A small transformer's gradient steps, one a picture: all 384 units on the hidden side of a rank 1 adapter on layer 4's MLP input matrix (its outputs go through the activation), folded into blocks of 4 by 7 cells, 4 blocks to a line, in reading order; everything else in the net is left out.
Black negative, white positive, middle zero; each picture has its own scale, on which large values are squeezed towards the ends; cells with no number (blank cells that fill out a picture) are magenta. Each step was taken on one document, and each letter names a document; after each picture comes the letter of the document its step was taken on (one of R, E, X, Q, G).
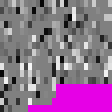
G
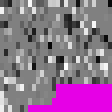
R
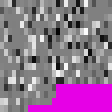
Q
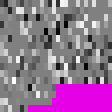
Q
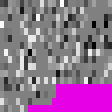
Q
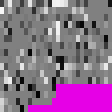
R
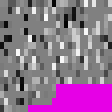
G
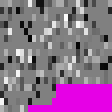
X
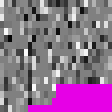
Q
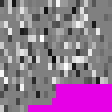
Q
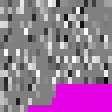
X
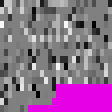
R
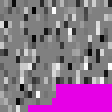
G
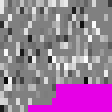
X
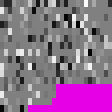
R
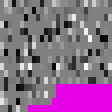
G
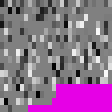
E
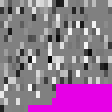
X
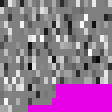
Q
